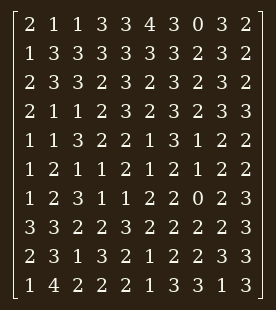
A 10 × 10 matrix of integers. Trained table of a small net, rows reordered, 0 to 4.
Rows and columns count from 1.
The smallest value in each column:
1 1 1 1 1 1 2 0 1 2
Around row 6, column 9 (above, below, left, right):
2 2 1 2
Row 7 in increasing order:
0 1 1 1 2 2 2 2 3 3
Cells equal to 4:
2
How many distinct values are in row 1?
5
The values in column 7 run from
2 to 3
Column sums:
16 23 20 21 24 19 26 15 24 25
